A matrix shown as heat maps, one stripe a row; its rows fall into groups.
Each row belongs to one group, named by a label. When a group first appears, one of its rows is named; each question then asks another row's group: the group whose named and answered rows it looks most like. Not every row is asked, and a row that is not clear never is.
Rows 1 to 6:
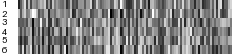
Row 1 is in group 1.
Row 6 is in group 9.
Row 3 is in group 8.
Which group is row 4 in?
9
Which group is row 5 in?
8
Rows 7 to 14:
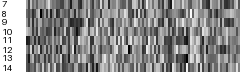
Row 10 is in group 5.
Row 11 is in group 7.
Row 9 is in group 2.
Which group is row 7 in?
2
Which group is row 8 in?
8
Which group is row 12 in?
9
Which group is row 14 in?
8
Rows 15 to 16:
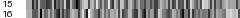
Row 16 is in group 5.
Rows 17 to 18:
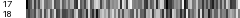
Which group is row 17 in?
1
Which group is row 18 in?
8
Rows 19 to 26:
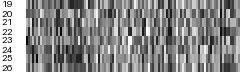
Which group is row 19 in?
2
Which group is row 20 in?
1
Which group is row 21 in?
5
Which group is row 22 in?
9
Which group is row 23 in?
1
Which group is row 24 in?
8
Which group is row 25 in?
2
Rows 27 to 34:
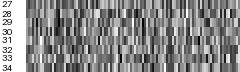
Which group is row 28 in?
1
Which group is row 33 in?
1
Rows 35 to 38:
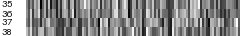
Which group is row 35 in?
9
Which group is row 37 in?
2
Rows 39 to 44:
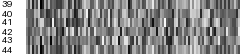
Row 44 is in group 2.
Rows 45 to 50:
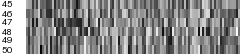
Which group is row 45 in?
5
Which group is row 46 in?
9
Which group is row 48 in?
8
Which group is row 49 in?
9
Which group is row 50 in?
9
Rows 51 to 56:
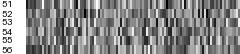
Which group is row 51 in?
1
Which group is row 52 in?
8
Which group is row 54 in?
5
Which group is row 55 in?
7
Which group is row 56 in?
7
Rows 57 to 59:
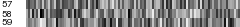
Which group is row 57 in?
8
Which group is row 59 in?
1
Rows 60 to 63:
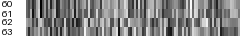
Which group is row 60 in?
8
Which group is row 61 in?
8
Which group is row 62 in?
5
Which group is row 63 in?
9
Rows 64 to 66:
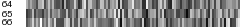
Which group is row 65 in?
7
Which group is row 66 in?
1
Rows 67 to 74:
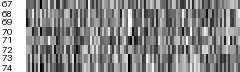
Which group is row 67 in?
8
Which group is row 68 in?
1
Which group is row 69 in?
1
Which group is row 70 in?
5
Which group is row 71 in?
1
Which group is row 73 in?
9
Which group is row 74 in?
2
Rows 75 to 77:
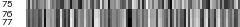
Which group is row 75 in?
2
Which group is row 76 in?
7
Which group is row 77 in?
7
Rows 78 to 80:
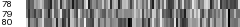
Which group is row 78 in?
9
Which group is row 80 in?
7
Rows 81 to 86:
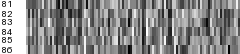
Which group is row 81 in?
8
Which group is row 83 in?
2
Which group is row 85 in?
9
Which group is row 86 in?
7
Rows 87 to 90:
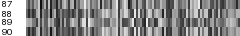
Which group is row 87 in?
9
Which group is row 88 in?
8
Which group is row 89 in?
5
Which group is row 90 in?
8
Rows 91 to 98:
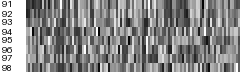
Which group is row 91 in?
7
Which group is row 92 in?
7
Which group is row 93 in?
7
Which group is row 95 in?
2
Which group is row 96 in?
5
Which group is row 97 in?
5
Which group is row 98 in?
2
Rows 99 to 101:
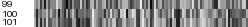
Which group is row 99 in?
2
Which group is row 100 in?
9
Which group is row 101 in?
2
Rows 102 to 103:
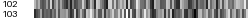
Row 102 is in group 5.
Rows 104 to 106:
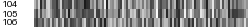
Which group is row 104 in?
5
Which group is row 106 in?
8
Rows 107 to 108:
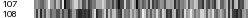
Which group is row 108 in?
2
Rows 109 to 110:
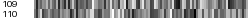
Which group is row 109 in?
9
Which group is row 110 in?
7
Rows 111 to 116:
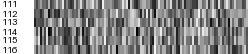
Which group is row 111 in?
7
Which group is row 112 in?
8
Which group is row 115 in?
5
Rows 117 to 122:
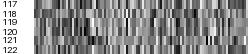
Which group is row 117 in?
9
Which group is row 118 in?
7
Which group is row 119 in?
5
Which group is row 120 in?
5
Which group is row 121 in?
8
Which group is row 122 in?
9
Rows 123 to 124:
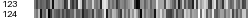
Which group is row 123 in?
7
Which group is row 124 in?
2
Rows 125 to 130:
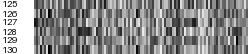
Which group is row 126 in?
2
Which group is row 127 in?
7
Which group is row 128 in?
2
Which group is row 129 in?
7
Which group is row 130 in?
2
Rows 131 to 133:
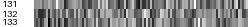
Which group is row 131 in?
1
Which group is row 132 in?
7
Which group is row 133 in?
8
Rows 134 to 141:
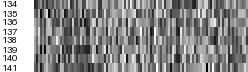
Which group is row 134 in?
7
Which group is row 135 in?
8
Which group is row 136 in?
5
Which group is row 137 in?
5
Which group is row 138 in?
2
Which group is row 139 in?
2
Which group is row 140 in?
9
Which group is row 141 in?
8
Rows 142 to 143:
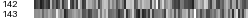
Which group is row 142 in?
7
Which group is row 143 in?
1
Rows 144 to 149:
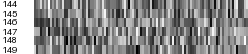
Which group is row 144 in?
1
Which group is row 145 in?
1
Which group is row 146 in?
7
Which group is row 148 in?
8
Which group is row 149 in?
7
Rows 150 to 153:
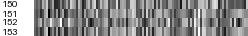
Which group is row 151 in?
8
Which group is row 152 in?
1
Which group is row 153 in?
8
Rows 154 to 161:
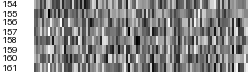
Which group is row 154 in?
5
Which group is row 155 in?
8
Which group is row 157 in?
1
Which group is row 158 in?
7
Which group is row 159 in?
1
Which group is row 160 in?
5
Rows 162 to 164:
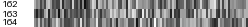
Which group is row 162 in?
5
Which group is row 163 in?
8
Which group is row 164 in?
2
